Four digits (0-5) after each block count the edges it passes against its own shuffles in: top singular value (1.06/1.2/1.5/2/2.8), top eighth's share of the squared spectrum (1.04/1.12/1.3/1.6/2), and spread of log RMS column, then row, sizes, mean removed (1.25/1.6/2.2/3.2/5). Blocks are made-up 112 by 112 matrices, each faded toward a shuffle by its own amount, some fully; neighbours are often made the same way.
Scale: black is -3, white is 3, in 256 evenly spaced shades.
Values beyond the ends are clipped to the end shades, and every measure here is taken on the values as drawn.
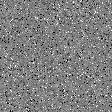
2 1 0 0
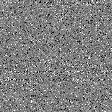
3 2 0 1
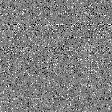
3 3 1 2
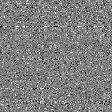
4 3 1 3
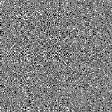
4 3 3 2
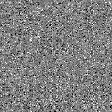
4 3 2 2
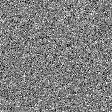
2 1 0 0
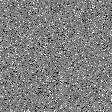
2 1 0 0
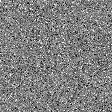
1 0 0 0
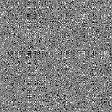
4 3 3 2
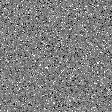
0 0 0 0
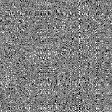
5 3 3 2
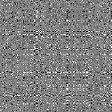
5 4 3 3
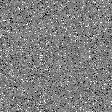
3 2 0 0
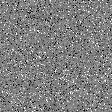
0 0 0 0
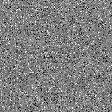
4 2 1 0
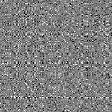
5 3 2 3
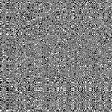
5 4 2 3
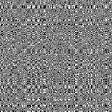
5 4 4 4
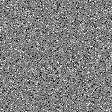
3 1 0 0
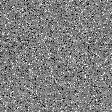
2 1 0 0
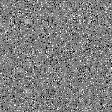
4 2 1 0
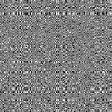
5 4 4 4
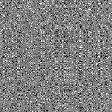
5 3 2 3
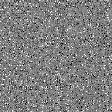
4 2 1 1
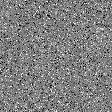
3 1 0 0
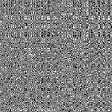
5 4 3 3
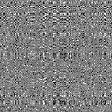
5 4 3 3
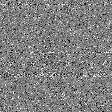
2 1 0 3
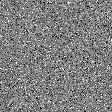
0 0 0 0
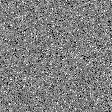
0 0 0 0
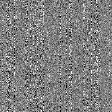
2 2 4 0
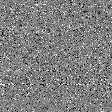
1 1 0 2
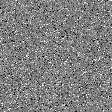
0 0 0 1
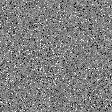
0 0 0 1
